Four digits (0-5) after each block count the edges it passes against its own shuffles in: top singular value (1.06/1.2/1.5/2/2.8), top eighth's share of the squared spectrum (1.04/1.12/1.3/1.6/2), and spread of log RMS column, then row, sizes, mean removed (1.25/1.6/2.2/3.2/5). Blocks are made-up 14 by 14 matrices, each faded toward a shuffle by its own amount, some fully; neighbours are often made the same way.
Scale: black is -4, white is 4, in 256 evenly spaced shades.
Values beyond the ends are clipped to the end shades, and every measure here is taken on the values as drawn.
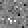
0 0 0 0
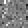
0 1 1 0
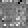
1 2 0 1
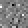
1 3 0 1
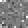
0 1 0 0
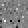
2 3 0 0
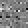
2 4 1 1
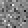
0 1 0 0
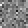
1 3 1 0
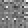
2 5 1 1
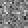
0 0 0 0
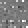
1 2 0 1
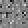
1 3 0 1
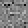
2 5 1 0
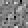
2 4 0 0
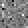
2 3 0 0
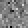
0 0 0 0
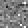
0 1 0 0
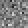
2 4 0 1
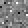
0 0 0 0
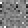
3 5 0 0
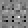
3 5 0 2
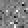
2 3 0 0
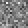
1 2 0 0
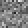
1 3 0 1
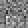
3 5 2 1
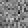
2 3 0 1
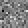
0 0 0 0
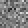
1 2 0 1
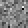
0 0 0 0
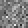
1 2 0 0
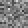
1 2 0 0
